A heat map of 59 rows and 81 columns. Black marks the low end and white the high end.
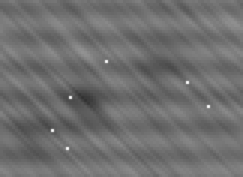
Dips: three. Lone odd cells: 6, each higher than its neighbours. Stripes: horizontal, repeating 6 times.
